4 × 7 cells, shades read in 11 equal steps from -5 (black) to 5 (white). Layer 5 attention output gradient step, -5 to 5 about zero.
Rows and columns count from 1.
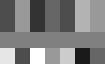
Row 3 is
0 0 0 0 0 0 0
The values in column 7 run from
-1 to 1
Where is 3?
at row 4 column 5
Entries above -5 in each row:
7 7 7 7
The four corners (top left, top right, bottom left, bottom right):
-2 1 4 -1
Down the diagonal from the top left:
-2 1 0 1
